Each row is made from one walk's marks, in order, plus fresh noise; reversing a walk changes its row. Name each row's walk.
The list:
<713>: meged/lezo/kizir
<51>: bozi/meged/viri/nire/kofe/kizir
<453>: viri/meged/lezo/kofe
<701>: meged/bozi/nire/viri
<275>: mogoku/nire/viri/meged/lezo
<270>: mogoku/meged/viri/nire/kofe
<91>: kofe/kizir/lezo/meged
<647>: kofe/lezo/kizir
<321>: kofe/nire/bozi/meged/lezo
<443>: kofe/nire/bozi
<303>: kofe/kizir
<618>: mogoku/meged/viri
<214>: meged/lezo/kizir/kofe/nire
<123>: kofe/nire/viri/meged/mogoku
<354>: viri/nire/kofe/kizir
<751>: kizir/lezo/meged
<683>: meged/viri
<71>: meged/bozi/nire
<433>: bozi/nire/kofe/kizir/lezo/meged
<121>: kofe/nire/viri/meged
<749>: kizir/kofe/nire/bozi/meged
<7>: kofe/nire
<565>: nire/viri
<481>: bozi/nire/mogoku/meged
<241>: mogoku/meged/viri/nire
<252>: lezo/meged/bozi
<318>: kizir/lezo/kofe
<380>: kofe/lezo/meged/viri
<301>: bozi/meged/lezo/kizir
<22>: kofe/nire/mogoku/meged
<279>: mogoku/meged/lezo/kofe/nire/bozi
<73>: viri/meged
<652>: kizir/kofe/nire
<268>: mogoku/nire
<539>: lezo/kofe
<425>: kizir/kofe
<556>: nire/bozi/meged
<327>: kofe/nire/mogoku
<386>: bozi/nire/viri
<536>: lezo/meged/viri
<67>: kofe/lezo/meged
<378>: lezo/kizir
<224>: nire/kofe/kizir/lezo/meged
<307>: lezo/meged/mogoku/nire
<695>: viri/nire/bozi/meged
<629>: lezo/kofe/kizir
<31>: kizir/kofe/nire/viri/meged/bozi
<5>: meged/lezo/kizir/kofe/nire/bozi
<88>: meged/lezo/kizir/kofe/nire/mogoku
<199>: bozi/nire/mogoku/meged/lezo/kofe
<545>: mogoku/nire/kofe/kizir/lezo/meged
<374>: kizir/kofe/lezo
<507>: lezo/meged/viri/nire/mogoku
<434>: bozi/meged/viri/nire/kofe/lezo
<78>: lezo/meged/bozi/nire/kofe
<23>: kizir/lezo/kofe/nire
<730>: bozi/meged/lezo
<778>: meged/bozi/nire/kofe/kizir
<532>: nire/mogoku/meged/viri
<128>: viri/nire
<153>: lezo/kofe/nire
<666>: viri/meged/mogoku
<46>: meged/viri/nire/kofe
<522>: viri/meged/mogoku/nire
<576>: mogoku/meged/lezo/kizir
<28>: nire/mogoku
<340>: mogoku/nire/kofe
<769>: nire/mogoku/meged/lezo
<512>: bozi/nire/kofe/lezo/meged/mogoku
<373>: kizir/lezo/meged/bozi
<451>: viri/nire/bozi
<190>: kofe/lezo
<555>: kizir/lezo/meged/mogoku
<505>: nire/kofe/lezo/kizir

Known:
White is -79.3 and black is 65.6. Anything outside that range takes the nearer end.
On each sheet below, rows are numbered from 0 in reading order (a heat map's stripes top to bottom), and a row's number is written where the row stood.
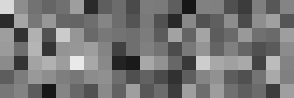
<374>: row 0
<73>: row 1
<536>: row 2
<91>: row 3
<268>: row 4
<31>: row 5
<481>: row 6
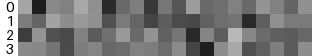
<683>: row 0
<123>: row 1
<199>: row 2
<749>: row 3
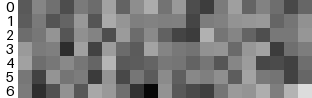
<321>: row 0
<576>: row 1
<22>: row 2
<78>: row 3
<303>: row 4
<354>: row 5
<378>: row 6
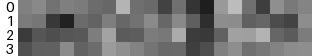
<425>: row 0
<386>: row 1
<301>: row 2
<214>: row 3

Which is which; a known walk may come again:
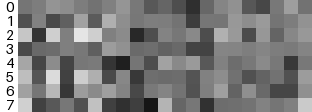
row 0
<31>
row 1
<576>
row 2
<307>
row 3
<214>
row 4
<434>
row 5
<555>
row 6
<91>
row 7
<647>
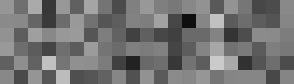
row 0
<224>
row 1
<556>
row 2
<123>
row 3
<701>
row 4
<629>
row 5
<270>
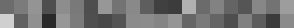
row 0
<22>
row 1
<512>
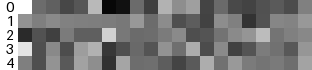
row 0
<190>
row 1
<443>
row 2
<713>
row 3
<380>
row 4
<532>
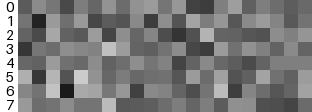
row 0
<321>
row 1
<46>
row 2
<327>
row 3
<275>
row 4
<7>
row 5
<536>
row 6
<751>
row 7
<303>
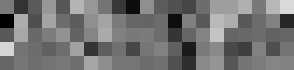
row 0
<378>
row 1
<453>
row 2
<279>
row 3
<374>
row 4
<5>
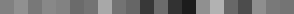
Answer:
<425>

